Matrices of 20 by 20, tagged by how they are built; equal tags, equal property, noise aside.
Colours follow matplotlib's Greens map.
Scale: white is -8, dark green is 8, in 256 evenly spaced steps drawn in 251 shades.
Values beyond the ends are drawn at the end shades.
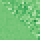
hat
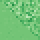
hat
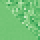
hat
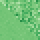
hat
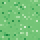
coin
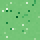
coin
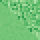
hat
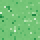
coin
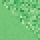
hat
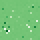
coin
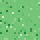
coin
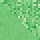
hat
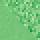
hat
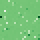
coin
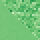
hat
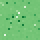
coin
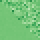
hat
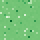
coin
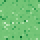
coin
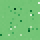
coin
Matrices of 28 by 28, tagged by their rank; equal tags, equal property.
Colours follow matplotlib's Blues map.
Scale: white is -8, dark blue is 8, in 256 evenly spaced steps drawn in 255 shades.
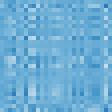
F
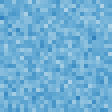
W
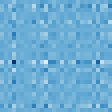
F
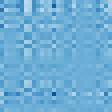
F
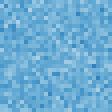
W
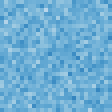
W
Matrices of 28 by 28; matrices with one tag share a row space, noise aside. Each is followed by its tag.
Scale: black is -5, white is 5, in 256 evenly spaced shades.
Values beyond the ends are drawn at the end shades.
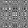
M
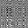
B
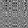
M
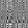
B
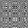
M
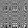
M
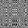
M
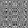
M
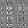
B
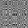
M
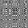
M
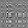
B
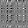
B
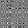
B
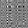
B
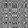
M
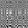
B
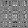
M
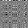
M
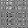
B
